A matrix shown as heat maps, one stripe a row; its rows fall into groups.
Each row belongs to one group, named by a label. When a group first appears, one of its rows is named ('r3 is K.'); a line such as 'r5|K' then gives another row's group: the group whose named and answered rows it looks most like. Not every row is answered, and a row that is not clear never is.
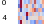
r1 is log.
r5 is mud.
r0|log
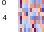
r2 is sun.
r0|mud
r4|mud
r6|sun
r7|log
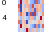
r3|log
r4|sun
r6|mud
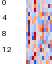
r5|mud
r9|log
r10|mud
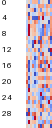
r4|log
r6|mud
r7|mud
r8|mud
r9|sun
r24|mud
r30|mud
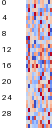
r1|log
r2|mud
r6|sun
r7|sun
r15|mud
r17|mud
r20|sun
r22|sun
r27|mud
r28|sun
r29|log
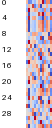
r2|mud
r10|mud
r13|sun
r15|mud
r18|sun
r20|mud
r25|sun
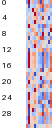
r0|log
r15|mud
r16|mud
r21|sun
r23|mud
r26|mud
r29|mud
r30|mud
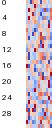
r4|mud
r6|sun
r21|sun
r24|sun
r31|sun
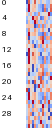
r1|mud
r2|mud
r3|sun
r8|mud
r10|log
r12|mud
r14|mud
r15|mud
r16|log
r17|log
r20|log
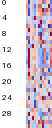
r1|sun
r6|sun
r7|mud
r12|mud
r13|mud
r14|mud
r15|mud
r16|mud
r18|mud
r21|sun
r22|log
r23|sun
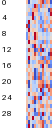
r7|mud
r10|mud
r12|log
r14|mud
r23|mud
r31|log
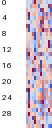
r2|sun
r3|mud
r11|sun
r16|sun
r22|mud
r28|mud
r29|log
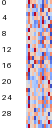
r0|mud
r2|sun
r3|log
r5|log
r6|sun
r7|mud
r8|sun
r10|sun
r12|log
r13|mud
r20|sun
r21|sun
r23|sun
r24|mud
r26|mud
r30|sun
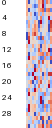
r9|log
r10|mud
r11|sun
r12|sun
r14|mud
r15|sun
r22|log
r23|mud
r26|mud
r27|mud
